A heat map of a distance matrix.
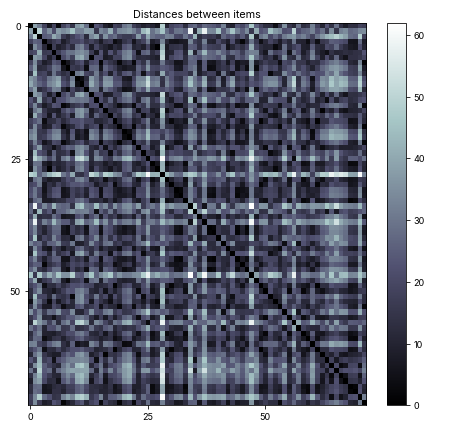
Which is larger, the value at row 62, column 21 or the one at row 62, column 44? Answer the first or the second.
the first
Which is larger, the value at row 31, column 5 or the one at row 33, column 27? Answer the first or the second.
the first
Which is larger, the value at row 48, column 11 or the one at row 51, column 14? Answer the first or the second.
the second
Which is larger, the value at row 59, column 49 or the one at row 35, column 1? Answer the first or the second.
the second
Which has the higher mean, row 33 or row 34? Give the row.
34
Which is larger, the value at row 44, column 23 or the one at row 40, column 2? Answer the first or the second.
the first
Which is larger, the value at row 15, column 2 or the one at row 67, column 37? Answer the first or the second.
the second
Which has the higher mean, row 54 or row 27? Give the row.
54
